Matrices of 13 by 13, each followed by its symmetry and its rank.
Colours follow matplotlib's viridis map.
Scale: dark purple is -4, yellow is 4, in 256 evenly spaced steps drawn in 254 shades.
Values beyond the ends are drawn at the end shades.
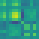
symmetric, rank two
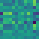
neither, rank two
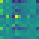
neither, rank two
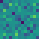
symmetric, full rank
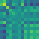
symmetric, rank two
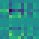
neither, rank two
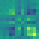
symmetric, rank two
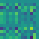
neither, rank two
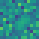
symmetric, full rank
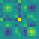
symmetric, rank two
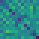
symmetric, full rank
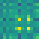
symmetric, rank two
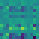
neither, rank two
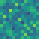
symmetric, full rank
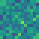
symmetric, full rank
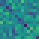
symmetric, full rank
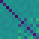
symmetric, full rank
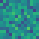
symmetric, full rank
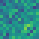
symmetric, full rank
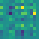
neither, rank two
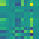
neither, rank two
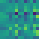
neither, rank two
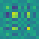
symmetric, rank two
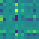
neither, rank two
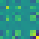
symmetric, rank two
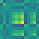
symmetric, rank two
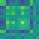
symmetric, rank two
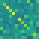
symmetric, full rank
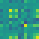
symmetric, rank two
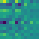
neither, rank two
